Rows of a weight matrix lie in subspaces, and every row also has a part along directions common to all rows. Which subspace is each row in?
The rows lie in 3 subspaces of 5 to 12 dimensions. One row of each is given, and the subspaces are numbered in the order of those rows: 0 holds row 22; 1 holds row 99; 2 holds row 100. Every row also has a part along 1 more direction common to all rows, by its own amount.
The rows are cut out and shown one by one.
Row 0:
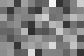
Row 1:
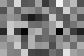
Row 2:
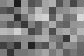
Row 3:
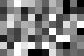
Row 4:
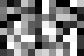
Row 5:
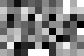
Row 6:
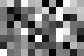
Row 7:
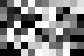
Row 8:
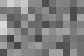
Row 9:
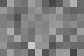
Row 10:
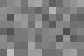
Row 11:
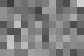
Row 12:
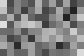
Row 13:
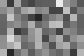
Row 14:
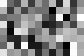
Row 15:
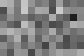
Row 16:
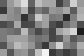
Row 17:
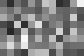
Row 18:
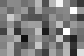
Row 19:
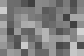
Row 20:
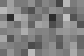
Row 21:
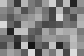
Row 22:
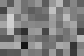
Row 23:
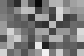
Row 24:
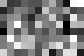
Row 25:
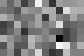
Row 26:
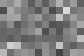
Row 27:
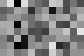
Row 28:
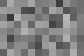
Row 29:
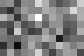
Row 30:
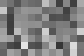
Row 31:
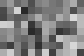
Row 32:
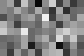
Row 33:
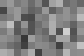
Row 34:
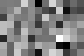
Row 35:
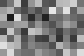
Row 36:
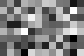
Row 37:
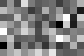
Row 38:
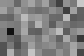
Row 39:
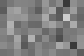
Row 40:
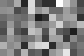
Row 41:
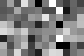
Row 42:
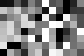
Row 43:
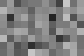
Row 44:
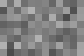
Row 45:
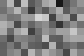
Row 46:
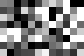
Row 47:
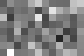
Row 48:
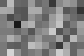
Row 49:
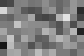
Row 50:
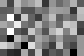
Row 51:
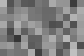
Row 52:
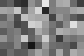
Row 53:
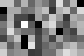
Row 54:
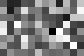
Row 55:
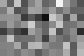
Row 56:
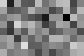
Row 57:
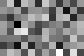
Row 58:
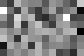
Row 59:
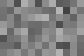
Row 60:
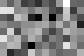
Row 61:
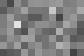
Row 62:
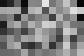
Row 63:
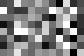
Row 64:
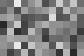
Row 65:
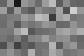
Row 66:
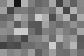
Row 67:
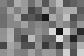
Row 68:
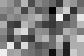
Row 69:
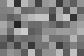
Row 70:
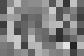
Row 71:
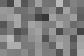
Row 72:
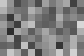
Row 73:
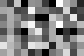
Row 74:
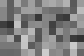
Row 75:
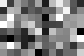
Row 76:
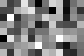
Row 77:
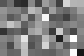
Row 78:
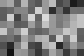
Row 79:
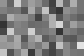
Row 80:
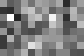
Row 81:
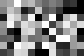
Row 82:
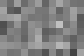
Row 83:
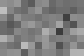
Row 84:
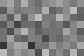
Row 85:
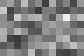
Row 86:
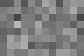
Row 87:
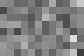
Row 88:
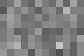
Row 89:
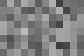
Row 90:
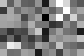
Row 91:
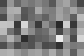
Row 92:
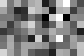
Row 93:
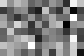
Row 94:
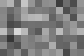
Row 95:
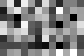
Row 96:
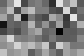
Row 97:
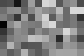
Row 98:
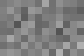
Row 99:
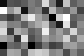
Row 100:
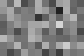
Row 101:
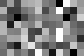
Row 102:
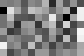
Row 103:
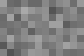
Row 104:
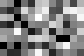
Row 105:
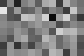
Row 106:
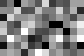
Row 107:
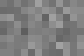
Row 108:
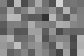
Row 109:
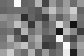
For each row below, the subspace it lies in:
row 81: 2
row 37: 1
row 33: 1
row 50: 0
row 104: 2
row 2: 2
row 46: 2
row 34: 2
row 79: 0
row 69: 0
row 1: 1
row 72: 0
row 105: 1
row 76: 2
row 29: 2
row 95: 1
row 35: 2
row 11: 1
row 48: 0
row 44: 1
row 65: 1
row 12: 0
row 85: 1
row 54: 0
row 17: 1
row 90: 0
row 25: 2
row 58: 1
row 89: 2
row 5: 2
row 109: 1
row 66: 1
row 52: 1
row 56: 0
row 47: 2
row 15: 1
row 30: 0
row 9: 0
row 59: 2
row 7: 0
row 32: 2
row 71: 1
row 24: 1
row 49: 1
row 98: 0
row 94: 1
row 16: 0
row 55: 0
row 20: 2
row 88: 0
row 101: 0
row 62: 1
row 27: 1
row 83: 0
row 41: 2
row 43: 2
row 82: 1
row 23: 2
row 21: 0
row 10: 2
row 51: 0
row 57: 0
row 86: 1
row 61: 0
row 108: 1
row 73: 0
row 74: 0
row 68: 0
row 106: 1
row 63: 1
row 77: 1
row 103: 2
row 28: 2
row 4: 1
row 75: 0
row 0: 1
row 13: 2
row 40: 0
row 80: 2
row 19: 0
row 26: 0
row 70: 0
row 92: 0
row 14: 0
